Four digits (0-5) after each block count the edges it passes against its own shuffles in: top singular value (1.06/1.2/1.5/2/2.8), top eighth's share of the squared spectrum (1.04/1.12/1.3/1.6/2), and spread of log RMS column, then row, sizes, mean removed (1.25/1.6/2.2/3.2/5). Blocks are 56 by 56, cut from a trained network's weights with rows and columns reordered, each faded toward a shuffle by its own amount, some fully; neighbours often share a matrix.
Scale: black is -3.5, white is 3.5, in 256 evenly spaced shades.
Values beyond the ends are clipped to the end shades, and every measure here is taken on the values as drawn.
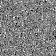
2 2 0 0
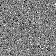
2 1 0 0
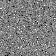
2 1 0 0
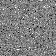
1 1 0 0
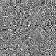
4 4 2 2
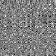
4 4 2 2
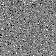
1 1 0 0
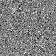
1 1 0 0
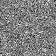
1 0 0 0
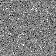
0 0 0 0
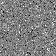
1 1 0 0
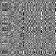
4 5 3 3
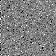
2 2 1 0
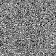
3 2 0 1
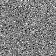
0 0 0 0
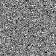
2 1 0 0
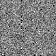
3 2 1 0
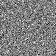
0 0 0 0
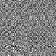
4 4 2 2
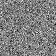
0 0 0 0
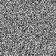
3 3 0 1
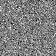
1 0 0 0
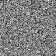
2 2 0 0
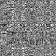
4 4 2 2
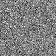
1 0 0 0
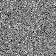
0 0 0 0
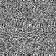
4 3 1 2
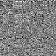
4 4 1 2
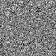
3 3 0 1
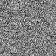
3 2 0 0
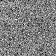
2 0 0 0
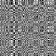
5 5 3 3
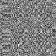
4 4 1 2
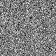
0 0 0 0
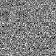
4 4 2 2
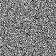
0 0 0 0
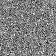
1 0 0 0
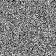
1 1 0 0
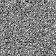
2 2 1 0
